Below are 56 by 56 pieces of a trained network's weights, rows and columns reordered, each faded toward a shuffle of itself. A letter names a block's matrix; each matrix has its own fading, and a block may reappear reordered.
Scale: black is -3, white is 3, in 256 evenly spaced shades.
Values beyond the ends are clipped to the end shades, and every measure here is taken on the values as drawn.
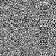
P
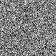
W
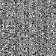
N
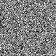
W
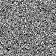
W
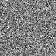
W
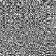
P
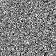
W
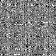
N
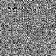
P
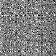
N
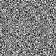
P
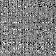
N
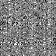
N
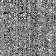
N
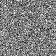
W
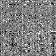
N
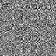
P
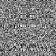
P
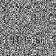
P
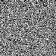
W
